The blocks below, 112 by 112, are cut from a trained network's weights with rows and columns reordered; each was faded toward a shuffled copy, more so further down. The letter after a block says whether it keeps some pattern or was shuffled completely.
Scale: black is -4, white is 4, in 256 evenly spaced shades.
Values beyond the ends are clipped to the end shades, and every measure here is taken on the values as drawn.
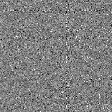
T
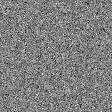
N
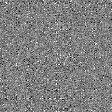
T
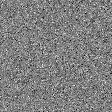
N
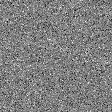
N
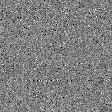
T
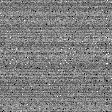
T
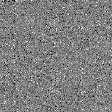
T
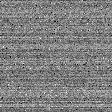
T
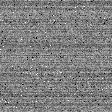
T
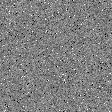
N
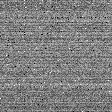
T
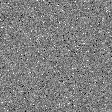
N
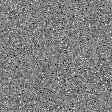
N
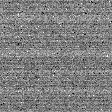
T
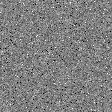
N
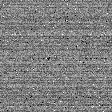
T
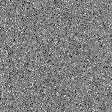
N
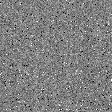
T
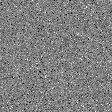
N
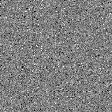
T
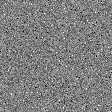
N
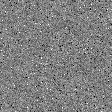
N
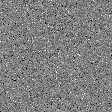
N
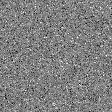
N
